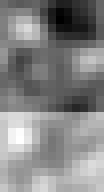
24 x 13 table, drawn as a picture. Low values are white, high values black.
Average level on the scale: 50%. Grain: blotchy. Histogram: bell-shaped. Seam: horizontal, 60% of the way down, the top part higher. Ninth with the highest average: top middle. Lone odd cells: none.
